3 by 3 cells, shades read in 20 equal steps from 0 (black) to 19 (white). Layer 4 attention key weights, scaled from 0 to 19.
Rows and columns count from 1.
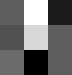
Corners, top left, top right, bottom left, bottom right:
7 2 8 7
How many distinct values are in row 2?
3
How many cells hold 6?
1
